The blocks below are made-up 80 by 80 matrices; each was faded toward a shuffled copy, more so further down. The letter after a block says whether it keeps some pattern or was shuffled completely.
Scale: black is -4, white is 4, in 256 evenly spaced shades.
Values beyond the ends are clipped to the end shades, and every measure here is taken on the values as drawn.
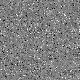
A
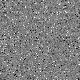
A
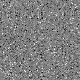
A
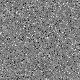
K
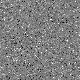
K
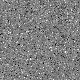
K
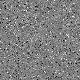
A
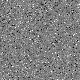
K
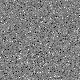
K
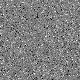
K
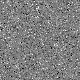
K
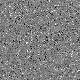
A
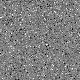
K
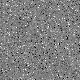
K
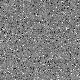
A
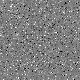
A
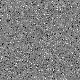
A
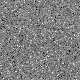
K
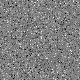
K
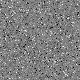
K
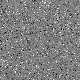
K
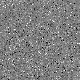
A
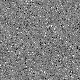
K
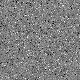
K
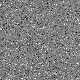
K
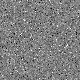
K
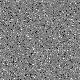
K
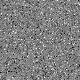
A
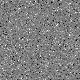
A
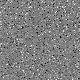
A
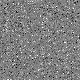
A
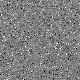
K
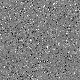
A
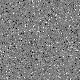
K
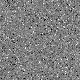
A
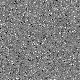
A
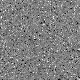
K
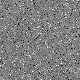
K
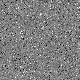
A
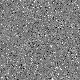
K
